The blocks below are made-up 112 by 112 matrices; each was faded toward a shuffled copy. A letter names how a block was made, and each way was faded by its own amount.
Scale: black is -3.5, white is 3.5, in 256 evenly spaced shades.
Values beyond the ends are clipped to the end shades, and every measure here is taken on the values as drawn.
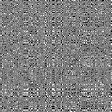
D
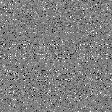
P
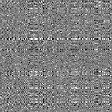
D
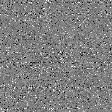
P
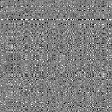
D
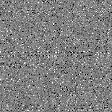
P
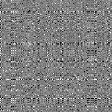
D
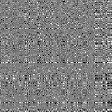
D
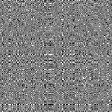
D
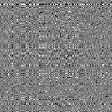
D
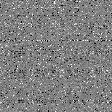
P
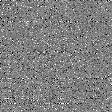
P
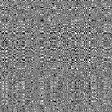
D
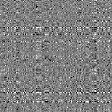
D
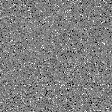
P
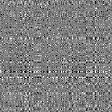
D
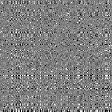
D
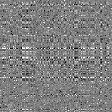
D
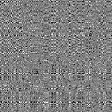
D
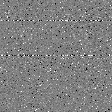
P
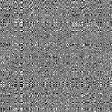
D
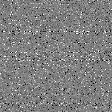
P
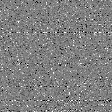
P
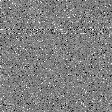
P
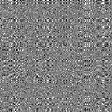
D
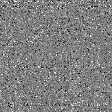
P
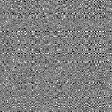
D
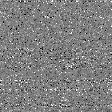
P
